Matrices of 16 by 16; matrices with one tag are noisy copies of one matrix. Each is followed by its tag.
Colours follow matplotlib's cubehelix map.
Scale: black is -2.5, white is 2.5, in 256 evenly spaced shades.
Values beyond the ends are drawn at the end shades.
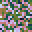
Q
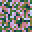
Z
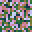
Z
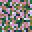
Z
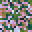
Q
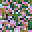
Q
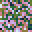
Q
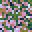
Q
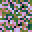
Q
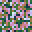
Z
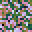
Q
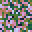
Q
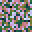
Z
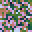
Q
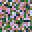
Z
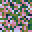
Q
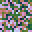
Q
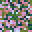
Q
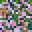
Q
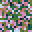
Q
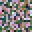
Z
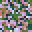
Q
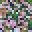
Q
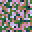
Z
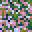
Q
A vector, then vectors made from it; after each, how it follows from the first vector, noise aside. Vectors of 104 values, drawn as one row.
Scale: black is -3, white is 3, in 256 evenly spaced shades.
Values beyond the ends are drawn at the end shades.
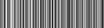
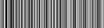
negated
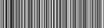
negated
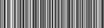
copied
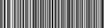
copied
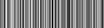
copied
